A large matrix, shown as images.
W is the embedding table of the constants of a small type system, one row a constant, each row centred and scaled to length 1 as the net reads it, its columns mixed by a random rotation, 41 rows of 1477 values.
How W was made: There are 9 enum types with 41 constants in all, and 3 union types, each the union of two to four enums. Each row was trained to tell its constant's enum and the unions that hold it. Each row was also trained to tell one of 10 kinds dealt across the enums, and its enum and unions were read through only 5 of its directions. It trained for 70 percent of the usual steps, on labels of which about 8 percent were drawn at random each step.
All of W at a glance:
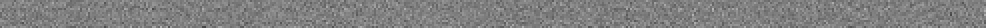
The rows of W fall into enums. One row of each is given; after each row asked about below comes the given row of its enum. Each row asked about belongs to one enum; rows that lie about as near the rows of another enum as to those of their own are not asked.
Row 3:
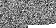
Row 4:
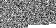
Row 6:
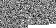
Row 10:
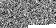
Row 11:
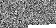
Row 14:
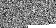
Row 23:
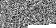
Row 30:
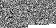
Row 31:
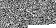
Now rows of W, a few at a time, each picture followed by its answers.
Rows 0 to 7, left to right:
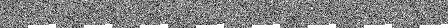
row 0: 14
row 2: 30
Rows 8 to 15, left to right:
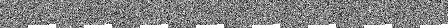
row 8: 11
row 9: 4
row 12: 14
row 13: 14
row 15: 14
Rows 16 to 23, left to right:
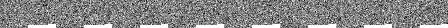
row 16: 30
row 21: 30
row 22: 30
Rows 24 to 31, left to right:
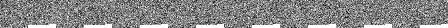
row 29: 30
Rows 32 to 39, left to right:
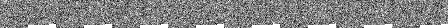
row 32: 4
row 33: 14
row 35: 11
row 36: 4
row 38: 14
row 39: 30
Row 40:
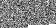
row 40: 4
